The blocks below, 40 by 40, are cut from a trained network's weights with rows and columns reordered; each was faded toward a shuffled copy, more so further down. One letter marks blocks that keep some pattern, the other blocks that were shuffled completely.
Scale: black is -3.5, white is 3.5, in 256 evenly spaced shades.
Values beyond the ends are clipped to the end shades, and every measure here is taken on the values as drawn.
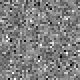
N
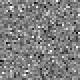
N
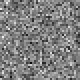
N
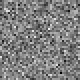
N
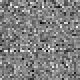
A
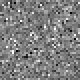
N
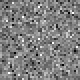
N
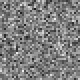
N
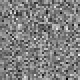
A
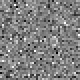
N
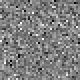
N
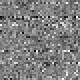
A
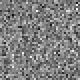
N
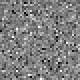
N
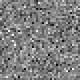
N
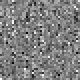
A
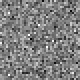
N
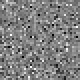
N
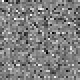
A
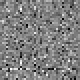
A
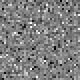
N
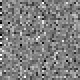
A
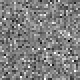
N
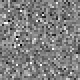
N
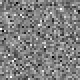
N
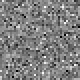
N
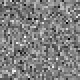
N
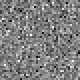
N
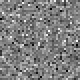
N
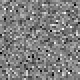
N
